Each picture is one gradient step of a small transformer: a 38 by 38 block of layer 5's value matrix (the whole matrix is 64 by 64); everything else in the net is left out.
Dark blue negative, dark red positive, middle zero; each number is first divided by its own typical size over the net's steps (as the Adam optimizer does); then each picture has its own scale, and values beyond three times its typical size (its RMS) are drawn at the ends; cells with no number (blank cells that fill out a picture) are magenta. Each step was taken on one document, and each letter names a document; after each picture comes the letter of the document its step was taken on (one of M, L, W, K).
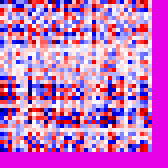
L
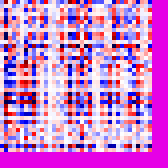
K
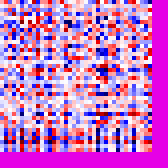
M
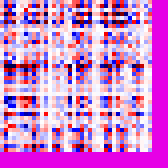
K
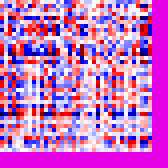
L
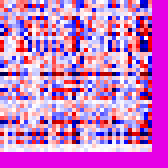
L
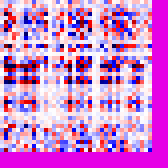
K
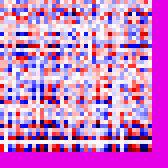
L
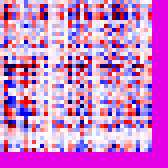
K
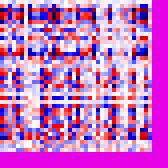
L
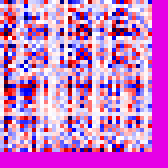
K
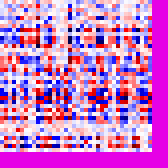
M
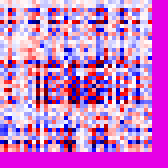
M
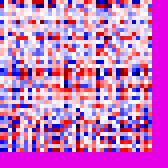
M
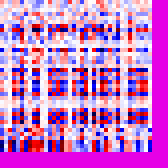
M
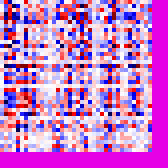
K
